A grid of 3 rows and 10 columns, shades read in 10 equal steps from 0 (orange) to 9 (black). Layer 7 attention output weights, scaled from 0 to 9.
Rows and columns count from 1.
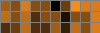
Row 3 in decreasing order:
7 6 6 6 5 4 3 2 2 1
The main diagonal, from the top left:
3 4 2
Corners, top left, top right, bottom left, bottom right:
3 1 6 1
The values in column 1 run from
2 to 6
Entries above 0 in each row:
9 10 10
